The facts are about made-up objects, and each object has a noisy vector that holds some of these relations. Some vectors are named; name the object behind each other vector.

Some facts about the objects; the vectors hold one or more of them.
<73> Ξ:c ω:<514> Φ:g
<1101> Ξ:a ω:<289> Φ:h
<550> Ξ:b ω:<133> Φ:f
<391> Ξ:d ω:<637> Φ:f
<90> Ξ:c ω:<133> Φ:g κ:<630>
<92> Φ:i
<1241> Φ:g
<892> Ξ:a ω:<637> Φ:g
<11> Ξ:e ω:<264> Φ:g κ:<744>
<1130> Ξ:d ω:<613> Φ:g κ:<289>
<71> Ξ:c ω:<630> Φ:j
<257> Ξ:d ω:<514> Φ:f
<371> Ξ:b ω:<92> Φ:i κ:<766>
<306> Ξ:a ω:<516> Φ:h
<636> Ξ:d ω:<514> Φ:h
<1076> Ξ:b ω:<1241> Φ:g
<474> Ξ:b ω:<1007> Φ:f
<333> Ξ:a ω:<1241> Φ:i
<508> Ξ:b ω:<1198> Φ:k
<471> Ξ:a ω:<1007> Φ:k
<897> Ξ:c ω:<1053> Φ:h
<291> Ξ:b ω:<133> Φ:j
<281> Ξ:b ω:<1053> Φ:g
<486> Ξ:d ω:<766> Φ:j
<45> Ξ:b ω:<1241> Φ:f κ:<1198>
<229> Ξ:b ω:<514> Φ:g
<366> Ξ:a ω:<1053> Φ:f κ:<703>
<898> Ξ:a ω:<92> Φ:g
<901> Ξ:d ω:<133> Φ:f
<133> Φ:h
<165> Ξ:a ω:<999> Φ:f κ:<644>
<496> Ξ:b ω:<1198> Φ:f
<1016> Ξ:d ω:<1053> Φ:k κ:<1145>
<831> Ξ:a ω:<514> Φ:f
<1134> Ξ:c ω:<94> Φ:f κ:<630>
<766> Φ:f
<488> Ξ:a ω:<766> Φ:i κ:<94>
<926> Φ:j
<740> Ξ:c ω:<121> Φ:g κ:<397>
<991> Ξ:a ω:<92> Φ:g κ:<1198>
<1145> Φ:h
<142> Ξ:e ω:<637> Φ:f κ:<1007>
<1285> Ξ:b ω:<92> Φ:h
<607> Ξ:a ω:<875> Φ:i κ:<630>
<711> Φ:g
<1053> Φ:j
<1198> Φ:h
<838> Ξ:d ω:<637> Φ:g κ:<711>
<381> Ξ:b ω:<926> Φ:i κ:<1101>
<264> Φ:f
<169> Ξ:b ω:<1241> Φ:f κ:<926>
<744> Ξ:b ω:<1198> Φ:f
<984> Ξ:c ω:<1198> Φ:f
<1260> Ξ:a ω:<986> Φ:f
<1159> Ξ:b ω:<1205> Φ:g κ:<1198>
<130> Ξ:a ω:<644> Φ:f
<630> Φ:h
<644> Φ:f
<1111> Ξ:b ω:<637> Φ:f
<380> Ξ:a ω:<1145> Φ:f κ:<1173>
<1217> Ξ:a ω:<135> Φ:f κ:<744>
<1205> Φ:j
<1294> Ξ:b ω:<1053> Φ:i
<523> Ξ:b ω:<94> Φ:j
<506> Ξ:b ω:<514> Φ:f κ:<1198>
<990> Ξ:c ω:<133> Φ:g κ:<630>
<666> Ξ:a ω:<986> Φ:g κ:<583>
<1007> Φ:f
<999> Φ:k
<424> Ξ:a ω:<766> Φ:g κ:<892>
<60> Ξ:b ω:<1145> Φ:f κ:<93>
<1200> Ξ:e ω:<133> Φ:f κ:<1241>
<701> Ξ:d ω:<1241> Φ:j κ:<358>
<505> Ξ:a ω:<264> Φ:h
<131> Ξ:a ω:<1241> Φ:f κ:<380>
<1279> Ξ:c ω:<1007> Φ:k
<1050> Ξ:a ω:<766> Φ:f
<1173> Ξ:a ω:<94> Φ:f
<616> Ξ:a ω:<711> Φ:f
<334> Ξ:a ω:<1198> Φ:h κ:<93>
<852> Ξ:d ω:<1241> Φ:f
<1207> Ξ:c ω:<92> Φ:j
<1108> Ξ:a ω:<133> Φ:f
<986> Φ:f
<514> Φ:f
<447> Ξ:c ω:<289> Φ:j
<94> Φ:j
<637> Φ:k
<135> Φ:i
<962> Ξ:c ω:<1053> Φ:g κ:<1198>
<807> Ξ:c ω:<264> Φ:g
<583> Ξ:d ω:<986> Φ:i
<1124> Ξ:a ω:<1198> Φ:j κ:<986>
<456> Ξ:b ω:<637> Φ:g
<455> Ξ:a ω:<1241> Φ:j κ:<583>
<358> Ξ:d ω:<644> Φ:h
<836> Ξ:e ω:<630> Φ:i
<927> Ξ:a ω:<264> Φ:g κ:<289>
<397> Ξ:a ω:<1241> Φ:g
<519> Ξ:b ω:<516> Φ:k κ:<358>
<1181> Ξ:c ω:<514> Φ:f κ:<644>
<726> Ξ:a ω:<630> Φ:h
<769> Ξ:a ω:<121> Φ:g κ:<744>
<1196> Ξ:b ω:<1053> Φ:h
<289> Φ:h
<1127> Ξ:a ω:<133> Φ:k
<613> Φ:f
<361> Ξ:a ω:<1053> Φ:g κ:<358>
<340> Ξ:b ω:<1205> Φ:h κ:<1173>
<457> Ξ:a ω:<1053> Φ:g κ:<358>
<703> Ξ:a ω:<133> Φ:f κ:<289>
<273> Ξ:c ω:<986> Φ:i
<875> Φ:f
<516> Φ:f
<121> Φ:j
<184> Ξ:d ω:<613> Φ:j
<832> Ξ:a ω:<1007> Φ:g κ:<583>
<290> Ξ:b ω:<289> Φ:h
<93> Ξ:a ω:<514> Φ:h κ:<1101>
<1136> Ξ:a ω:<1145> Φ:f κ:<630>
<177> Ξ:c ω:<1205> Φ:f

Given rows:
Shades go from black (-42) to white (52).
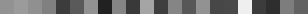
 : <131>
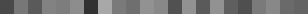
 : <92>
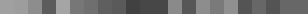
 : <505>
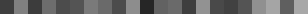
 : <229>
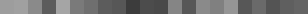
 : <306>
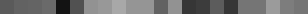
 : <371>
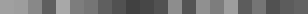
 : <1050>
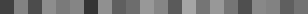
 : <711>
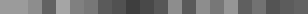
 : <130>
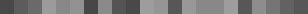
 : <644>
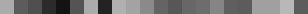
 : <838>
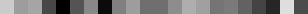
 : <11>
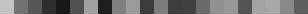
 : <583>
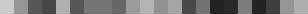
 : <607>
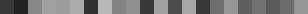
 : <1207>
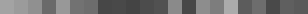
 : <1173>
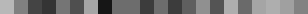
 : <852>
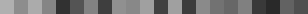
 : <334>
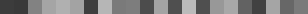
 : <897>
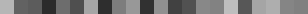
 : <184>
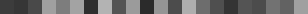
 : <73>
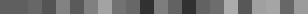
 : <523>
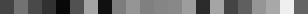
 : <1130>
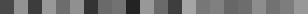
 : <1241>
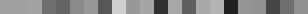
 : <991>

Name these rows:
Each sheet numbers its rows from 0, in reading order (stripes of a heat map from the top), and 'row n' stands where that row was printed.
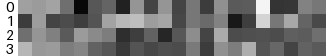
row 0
<455>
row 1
<519>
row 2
<831>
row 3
<1101>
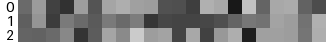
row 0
<358>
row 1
<1076>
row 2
<1159>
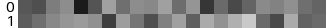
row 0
<340>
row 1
<1053>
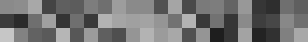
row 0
<1124>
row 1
<740>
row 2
<1136>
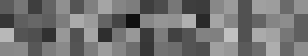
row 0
<456>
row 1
<289>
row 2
<391>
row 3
<1294>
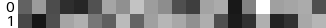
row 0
<701>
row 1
<1134>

